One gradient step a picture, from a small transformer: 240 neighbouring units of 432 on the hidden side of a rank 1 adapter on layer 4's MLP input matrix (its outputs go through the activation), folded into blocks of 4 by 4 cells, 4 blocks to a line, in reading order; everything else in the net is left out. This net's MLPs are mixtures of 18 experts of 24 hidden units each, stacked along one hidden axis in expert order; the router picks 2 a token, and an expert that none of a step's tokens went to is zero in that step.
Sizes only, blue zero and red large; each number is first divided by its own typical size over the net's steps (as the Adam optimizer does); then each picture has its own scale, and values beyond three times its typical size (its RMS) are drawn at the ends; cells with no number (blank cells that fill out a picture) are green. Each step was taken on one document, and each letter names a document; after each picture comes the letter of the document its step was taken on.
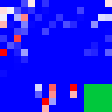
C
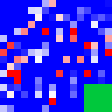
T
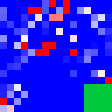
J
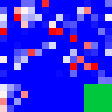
J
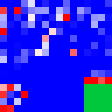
J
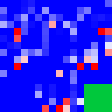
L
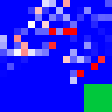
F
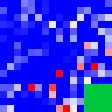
L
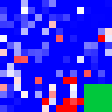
T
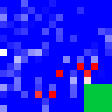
L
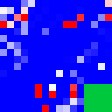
C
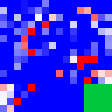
J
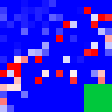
T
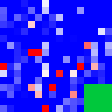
L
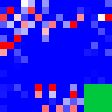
C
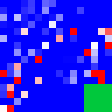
T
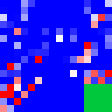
J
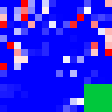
L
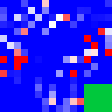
L
